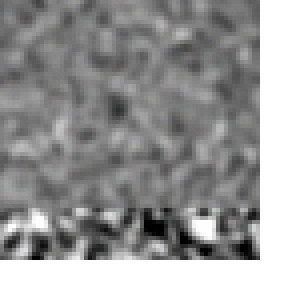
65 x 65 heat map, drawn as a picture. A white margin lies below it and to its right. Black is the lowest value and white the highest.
Average level on the scale: 50%. Seam: horizontal, 80% of the way down, the top part calmer. Histogram: heavy tails on both sides. Grain: blotchy. Mirror symmetry: none.
